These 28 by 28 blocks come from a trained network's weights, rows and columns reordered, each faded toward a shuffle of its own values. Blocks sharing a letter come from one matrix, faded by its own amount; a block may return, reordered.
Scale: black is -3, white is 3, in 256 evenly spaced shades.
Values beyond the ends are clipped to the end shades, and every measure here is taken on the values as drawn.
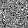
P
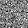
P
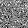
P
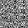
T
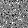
P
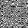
T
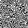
P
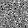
P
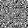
T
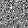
T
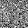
T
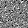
P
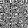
T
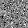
P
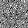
P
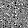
P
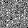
P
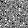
P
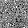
P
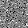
P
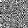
T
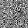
T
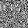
T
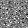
P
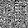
T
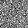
P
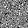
P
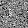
P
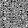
P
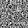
T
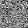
T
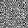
T
